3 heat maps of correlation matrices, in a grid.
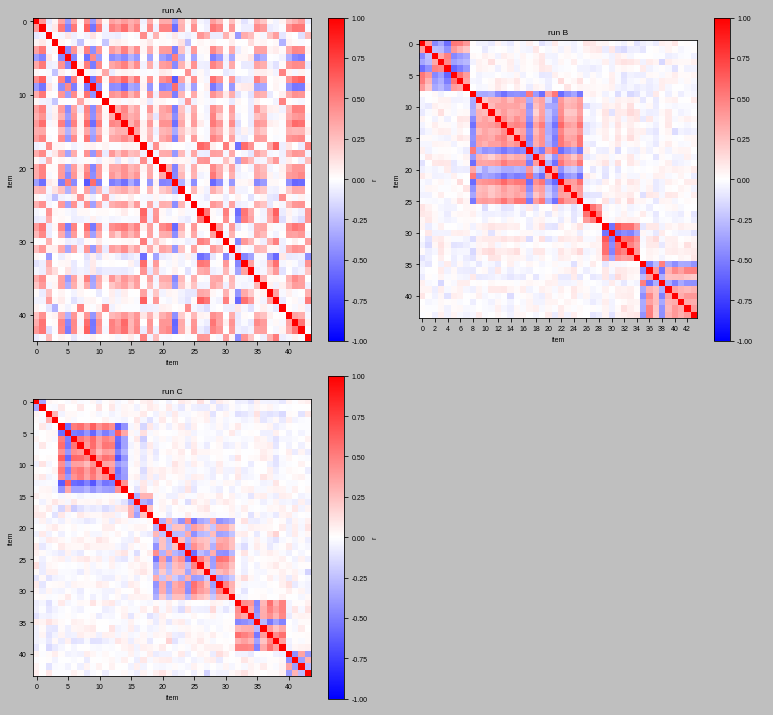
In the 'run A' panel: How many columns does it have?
44
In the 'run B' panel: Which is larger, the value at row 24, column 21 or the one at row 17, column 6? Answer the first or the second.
the second
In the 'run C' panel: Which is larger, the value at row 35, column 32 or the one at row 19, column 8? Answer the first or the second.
the second
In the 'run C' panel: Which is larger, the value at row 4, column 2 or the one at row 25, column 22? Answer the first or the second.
the second
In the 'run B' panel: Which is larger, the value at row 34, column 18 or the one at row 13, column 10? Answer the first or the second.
the second
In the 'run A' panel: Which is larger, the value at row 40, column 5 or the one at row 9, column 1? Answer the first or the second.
the first
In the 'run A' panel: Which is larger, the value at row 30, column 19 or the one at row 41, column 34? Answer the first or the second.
the first
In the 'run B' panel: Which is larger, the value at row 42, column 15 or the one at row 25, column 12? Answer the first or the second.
the second
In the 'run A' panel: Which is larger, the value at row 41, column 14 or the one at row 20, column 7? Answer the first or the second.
the first
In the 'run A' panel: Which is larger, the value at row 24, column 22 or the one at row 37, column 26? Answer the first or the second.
the second
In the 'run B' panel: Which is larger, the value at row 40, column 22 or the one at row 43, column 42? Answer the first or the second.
the second
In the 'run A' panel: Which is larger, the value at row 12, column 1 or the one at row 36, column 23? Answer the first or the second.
the first
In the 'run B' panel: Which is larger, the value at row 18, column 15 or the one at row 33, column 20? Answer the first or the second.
the first
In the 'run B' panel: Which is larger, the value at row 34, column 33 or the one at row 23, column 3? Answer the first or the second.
the first
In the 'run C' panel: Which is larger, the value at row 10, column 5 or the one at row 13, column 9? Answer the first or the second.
the first
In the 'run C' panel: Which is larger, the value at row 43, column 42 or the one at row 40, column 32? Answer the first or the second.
the second
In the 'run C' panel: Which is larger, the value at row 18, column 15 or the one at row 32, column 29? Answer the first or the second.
the first
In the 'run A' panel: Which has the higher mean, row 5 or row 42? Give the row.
42
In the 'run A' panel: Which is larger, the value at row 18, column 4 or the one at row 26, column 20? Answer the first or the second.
the first
